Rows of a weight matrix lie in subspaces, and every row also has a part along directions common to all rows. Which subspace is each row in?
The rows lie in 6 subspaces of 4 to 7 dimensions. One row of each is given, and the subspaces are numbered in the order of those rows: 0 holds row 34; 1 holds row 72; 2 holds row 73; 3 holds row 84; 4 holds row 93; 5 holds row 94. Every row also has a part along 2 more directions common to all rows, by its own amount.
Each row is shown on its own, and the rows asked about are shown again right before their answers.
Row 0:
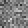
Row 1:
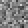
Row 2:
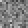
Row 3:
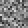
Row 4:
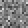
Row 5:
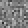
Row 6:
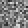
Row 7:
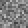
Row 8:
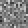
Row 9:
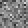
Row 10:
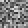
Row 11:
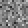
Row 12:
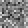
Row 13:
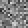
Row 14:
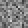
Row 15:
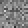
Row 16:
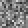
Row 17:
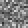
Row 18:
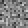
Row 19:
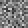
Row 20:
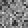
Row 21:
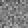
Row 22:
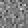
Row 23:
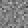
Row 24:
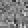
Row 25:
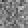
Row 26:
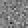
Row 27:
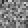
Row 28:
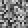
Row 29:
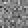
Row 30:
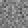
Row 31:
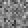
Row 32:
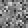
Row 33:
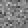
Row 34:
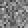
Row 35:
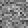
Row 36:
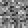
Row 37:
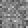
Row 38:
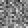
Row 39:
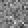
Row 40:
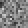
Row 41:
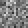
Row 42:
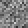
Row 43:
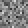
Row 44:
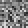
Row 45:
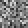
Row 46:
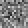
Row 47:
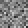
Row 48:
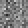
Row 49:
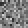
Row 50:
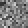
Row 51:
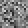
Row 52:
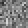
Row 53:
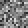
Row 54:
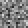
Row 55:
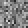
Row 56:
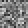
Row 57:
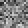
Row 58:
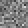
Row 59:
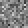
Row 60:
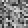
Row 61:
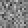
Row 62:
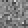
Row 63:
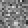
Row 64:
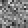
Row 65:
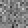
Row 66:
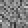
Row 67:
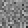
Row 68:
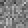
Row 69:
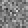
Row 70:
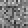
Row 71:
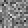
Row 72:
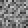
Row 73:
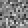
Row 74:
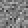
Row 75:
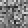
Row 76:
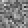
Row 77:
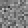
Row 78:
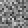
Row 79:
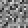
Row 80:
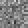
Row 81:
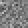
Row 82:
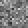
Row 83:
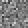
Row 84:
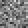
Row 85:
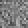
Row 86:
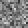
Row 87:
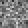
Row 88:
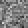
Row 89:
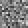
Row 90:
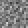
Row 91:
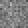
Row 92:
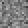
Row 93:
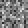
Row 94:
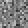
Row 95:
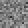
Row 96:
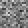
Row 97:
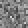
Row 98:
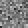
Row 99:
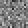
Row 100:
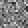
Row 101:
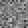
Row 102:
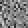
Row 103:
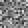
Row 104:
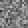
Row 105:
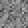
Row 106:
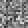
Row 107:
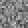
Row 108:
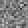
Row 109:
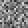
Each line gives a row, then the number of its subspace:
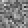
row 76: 2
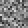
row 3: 0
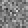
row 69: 1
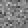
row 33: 4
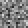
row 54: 1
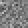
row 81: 0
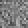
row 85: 5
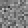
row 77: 5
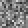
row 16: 1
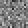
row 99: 3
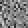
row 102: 4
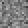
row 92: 1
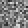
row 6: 5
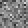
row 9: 2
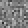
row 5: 4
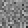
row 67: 3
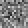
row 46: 4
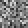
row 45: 0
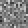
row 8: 4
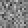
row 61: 1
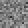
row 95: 2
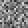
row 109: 3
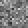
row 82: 1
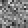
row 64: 2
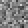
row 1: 4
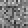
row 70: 2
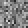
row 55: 3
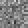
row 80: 2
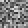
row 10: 1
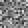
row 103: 4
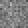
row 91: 4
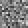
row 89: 1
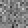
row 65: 4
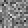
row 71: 4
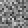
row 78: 0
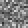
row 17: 1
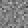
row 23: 5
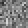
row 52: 2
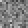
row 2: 3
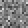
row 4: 5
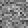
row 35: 1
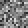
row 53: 3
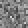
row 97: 4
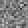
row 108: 4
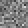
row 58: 0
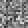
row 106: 0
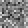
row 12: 4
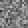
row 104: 5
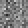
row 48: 0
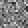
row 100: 0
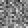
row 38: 5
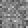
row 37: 1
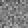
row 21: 5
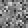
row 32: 2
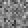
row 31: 3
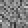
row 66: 0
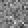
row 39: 2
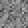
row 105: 5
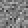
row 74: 5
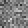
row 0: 3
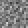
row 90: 5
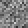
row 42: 0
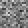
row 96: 0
